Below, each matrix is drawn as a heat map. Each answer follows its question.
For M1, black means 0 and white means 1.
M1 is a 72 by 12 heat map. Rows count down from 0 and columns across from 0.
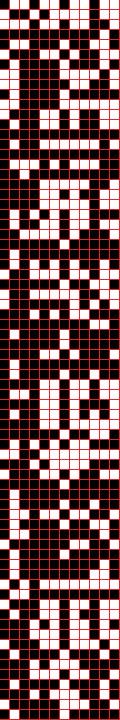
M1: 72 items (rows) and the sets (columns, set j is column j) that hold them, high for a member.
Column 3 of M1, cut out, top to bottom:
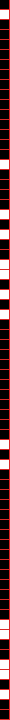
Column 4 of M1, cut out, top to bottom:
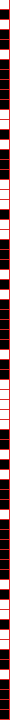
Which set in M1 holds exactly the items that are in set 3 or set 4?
5
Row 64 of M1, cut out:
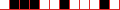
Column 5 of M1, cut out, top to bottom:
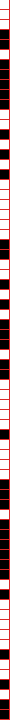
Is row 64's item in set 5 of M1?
yes
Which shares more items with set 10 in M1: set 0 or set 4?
set 4
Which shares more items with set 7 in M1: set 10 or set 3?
set 10
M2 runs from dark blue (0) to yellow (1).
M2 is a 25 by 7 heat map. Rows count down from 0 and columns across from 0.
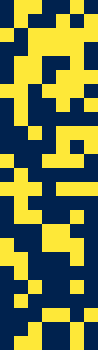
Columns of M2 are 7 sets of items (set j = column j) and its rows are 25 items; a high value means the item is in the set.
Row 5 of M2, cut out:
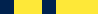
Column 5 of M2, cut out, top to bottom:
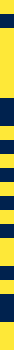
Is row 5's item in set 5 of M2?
yes
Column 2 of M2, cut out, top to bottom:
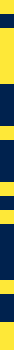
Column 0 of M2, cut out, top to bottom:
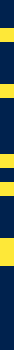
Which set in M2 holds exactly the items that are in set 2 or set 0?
5
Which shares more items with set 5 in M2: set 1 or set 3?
set 1
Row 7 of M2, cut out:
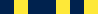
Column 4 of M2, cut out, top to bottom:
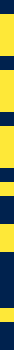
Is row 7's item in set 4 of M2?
yes
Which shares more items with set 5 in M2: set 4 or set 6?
set 4
